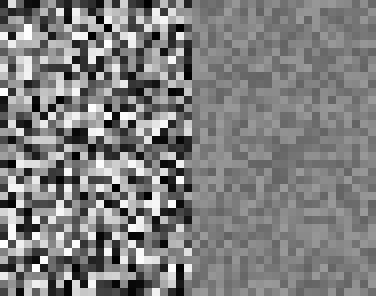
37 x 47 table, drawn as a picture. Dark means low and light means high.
No overall slope runs across the table. The right part is calmer, past a seam about 50% of the way across. There are no regular stripes. Neither half mirrors the other. No row or column stands out.
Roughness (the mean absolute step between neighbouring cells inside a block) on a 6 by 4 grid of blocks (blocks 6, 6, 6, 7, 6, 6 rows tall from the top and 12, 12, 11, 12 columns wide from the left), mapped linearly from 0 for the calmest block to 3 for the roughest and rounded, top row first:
3300
2200
3300
3300
3300
3200
